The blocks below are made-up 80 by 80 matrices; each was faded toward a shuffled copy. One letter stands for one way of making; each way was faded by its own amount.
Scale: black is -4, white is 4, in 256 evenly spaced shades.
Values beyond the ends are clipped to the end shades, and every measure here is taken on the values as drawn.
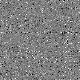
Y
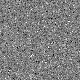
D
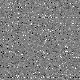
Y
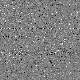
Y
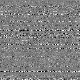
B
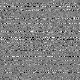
B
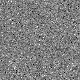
D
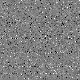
Y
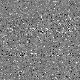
Y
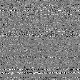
B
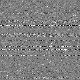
B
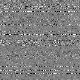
B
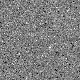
D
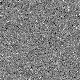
D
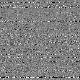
B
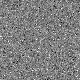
D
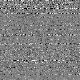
B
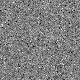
D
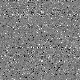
Y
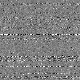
B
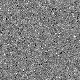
D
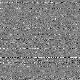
B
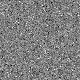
D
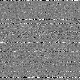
B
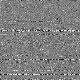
B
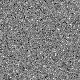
D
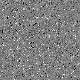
Y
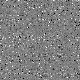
Y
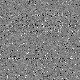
Y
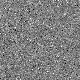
D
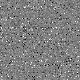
Y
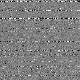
B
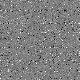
Y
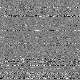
B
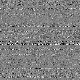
B
